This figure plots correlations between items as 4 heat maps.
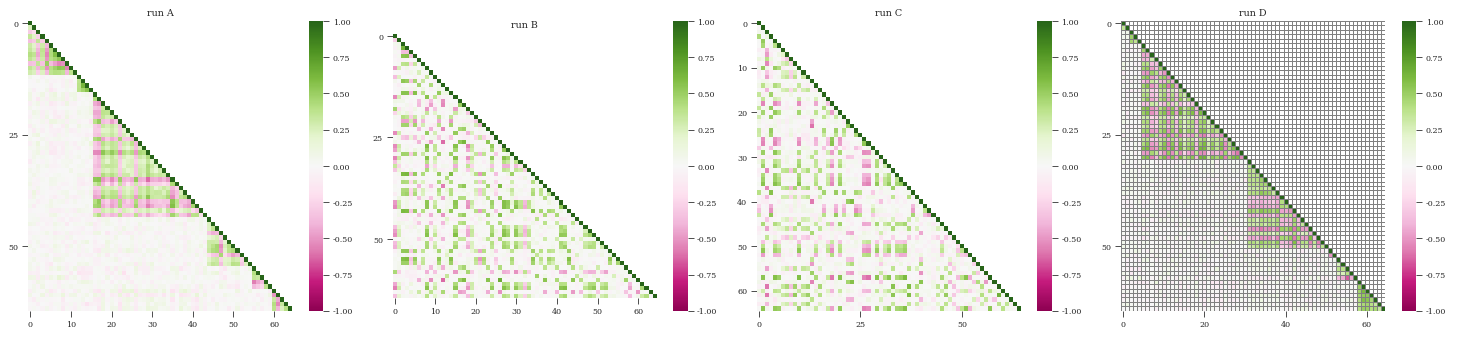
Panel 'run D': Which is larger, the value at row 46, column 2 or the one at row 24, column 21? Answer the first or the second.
the second
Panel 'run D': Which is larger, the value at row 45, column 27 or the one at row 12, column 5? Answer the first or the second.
the second
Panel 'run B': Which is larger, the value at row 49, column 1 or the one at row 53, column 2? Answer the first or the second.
the second
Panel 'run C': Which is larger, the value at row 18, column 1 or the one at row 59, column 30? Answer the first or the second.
the second
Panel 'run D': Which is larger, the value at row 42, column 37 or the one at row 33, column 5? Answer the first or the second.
the first
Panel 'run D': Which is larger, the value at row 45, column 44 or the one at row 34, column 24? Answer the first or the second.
the first
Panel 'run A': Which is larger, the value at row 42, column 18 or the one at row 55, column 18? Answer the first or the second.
the first
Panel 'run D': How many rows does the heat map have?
65
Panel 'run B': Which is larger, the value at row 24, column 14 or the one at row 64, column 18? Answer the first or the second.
the first
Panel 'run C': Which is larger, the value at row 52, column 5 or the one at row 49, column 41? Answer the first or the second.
the second
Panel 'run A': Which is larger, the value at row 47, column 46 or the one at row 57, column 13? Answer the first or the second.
the second
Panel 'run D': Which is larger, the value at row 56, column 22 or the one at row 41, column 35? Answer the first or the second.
the first
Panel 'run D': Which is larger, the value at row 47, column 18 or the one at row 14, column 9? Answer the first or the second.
the second
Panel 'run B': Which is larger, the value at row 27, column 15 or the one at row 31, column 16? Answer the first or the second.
the first
